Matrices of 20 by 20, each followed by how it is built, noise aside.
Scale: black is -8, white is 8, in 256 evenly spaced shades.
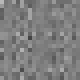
low rank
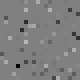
sparse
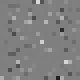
sparse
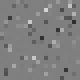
sparse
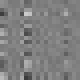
low rank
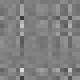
low rank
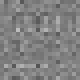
low rank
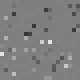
sparse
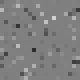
sparse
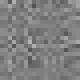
low rank
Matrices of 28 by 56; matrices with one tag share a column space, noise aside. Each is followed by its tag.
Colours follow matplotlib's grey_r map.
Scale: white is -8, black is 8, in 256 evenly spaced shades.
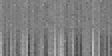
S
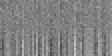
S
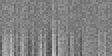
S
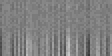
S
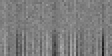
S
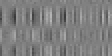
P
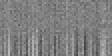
S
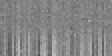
S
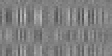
P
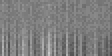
S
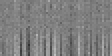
S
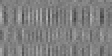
P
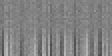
S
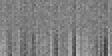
S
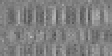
P
